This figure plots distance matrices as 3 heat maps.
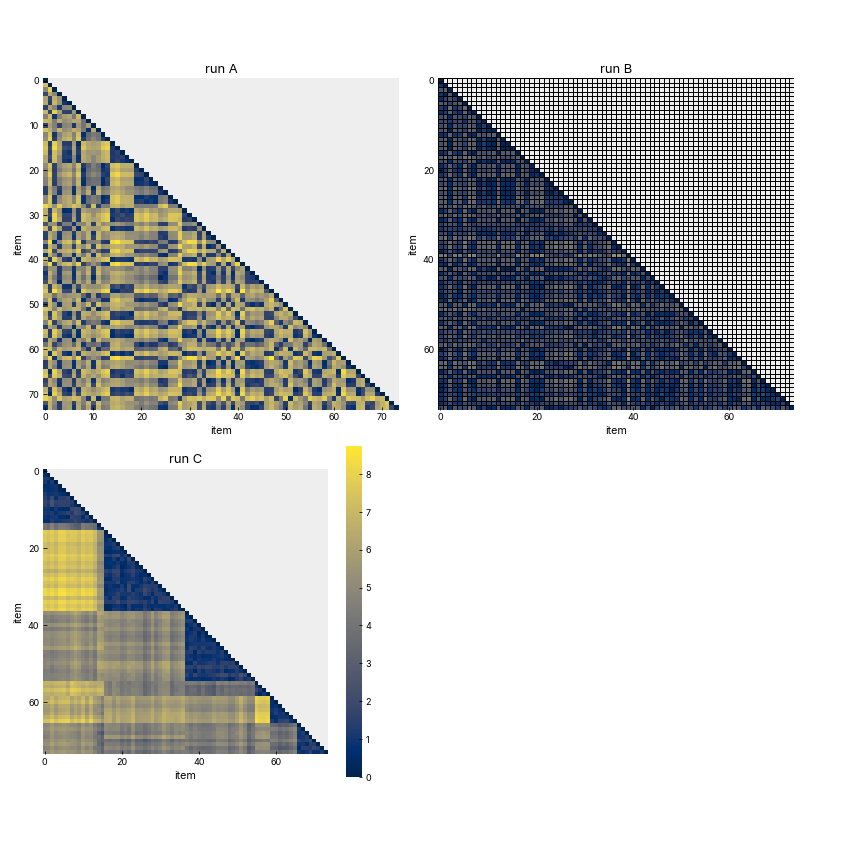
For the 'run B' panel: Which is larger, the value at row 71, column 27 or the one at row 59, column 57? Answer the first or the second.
the first
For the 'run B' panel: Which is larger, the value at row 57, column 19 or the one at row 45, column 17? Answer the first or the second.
the second
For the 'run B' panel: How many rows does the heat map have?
74
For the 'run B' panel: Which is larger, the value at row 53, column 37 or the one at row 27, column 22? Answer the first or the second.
the first
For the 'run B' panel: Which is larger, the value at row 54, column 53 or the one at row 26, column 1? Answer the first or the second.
the second
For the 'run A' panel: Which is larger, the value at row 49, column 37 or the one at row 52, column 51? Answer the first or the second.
the second
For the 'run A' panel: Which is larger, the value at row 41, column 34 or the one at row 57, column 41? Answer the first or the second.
the second
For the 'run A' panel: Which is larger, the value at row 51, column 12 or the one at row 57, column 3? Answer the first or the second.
the second
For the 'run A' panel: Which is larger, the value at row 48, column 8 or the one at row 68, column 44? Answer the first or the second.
the first
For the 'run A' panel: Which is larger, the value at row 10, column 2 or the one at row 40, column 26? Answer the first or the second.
the second
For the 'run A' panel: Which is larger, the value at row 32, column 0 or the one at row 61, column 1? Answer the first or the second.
the first
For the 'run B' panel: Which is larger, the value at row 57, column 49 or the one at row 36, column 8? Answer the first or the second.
the second
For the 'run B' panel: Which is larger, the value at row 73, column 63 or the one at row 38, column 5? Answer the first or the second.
the second
